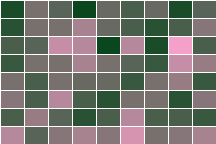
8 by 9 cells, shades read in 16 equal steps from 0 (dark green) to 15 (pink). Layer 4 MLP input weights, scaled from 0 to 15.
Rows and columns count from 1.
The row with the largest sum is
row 8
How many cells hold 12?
2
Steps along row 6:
down up down down up same down up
